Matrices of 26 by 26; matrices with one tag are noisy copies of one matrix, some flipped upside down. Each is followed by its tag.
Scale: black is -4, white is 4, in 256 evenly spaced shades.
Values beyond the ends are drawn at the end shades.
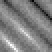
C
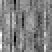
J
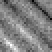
C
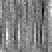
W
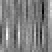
W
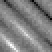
C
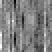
J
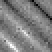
C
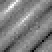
C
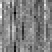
J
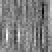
W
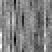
J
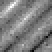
C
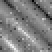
C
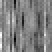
J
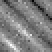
C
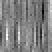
W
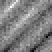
C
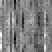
J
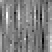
W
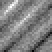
C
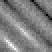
C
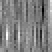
W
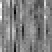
J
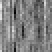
J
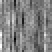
J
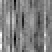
J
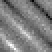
C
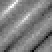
C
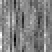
J
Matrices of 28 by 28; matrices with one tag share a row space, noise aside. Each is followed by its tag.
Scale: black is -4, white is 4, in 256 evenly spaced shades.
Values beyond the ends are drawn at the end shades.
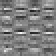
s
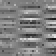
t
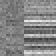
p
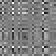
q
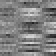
t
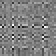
q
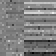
p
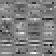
s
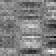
t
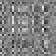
q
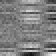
t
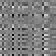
q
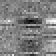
t
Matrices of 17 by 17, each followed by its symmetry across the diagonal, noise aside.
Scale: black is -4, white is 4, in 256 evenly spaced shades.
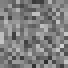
antisymmetric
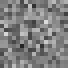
antisymmetric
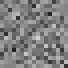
symmetric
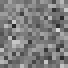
neither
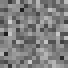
neither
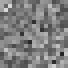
symmetric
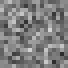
symmetric
